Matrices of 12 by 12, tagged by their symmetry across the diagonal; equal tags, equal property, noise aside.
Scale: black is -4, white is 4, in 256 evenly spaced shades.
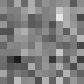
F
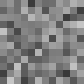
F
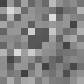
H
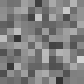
F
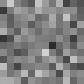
F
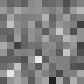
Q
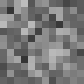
H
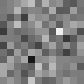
F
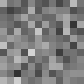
Q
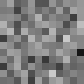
Q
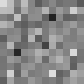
H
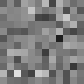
Q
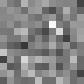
Q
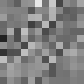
F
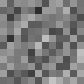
H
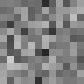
Q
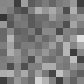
H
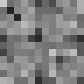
H
